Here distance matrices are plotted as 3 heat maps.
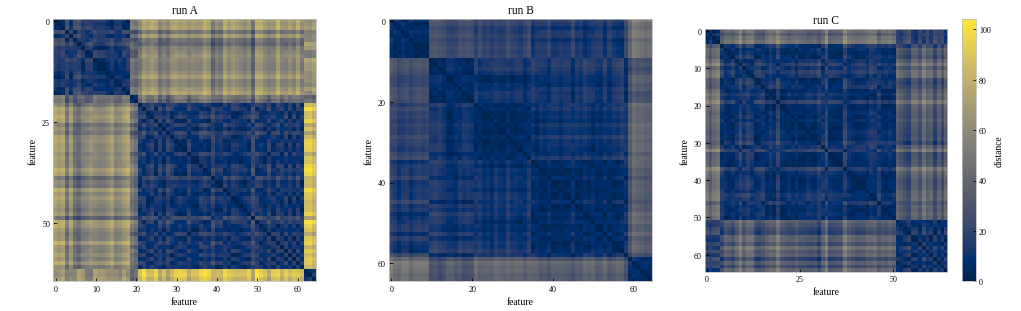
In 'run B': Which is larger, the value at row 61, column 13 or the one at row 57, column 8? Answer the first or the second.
the first
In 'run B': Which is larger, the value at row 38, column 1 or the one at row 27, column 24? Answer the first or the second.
the first
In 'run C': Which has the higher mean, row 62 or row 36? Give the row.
62
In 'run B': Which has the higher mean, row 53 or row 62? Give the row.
62
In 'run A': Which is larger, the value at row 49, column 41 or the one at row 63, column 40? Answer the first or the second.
the second
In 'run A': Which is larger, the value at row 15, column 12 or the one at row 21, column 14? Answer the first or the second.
the second
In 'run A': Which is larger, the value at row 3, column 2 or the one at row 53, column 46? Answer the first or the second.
the first
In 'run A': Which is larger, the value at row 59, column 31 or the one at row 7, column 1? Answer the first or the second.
the second
